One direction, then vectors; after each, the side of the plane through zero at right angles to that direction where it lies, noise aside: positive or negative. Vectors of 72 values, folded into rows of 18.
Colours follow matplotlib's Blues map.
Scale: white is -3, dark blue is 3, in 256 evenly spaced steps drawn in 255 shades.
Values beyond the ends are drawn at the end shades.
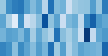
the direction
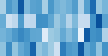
positive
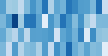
negative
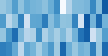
positive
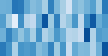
positive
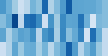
negative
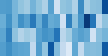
positive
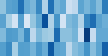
positive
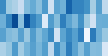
negative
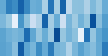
positive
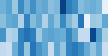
negative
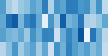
negative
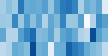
negative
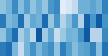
positive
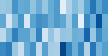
positive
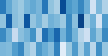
negative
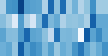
positive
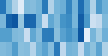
negative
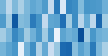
negative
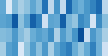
negative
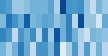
negative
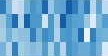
negative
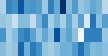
positive
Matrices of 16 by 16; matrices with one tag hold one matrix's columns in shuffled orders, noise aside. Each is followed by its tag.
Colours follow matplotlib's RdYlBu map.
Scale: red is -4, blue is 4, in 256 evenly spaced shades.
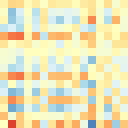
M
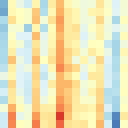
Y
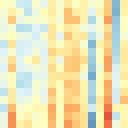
Y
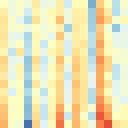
Y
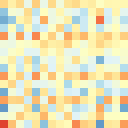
M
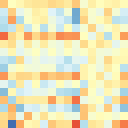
M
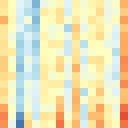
Y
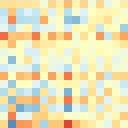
M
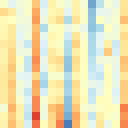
Y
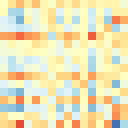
M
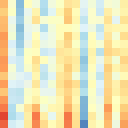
Y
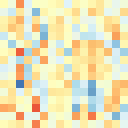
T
